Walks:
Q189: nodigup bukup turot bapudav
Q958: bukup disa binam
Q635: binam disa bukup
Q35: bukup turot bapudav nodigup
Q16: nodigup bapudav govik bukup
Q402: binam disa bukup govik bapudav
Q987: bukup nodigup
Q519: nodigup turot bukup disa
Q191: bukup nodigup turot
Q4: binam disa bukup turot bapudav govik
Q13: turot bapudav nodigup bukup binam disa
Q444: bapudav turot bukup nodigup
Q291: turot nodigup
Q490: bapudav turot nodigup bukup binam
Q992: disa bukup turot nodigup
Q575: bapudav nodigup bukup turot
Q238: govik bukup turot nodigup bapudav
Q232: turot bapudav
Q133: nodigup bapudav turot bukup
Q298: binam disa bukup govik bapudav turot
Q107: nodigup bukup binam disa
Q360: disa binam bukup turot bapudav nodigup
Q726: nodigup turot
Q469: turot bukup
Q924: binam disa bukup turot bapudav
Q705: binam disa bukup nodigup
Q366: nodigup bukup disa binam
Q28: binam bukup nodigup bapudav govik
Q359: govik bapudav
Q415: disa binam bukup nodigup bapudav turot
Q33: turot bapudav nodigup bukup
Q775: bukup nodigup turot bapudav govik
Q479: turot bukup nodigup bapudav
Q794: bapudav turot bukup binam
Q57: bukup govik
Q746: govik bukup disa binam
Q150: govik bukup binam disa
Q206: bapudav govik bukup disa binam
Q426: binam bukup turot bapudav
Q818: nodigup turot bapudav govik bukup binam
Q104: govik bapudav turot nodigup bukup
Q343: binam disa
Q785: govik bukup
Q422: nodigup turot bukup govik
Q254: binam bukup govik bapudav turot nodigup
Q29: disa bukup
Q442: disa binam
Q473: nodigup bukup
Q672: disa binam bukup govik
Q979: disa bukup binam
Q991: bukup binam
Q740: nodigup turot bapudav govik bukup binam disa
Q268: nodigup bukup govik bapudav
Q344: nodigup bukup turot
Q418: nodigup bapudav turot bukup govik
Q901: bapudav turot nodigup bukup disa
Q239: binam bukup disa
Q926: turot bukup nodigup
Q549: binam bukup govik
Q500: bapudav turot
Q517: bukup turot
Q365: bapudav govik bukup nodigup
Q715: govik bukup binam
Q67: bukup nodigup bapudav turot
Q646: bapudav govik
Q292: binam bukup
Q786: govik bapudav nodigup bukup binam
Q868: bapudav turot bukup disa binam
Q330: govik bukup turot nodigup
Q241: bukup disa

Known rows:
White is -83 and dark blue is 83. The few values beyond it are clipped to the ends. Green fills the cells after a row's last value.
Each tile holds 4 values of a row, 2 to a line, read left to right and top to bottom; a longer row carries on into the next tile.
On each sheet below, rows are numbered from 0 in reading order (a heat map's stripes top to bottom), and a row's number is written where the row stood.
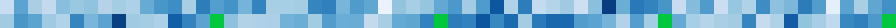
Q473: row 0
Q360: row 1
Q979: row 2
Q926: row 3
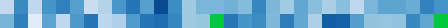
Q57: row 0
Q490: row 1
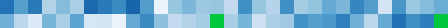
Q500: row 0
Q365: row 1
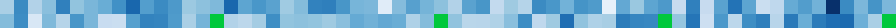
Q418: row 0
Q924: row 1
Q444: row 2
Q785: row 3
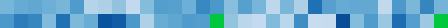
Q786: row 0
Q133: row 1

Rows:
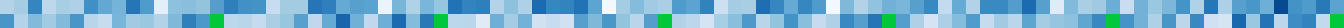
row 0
Q992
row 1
Q479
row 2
Q232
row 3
Q35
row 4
Q254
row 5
Q469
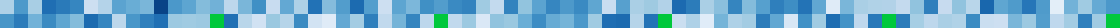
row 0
Q672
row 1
Q344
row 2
Q268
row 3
Q359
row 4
Q191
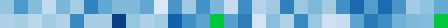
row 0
Q33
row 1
Q422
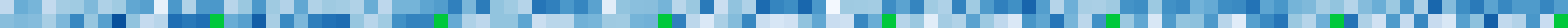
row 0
Q987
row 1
Q705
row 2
Q415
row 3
Q726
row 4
Q775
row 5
Q4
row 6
Q517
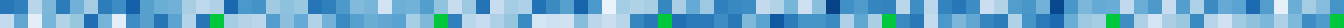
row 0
Q646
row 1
Q426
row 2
Q291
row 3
Q715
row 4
Q549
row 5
Q330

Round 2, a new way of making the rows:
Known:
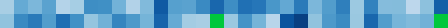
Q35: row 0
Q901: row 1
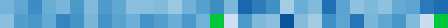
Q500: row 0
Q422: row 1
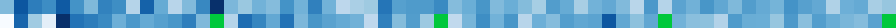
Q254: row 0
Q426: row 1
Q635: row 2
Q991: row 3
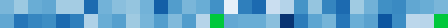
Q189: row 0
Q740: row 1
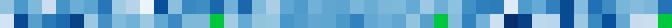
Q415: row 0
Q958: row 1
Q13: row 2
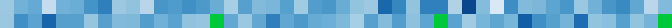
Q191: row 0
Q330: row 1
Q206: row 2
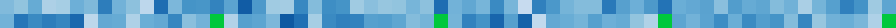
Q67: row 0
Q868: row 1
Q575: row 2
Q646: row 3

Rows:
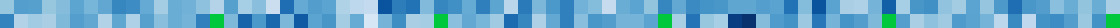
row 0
Q715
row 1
Q28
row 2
Q794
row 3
Q104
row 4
Q150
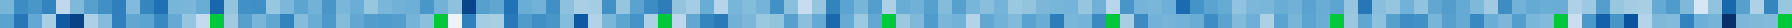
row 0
Q33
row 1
Q726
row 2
Q672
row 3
Q705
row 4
Q29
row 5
Q292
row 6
Q442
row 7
Q924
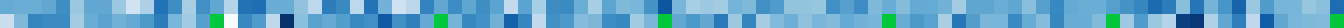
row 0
Q992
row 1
Q298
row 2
Q133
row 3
Q987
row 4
Q232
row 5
Q490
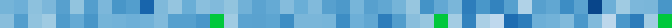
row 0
Q359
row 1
Q343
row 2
Q268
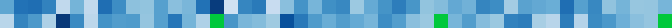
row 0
Q418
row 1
Q818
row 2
Q107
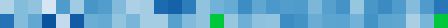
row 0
Q365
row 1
Q291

